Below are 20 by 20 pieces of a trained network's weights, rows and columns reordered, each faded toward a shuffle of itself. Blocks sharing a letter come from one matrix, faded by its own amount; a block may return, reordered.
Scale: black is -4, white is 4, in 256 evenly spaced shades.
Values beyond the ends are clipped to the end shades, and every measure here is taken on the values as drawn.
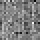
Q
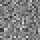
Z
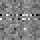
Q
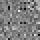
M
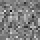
Z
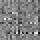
Q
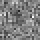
Z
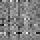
Q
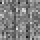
Q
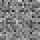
Z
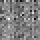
Q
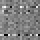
Q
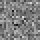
Z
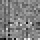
Q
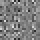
M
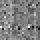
Q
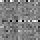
Q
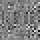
M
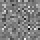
M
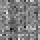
Q
